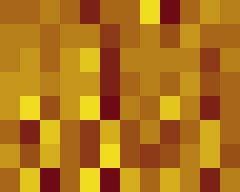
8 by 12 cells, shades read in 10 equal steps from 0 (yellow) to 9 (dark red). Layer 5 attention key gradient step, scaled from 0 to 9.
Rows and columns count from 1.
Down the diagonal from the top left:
5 4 5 3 0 2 6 5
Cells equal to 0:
5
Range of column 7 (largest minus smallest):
4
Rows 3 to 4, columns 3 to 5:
5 3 1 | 4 3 3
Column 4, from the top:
5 4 3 3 3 5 5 5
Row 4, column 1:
3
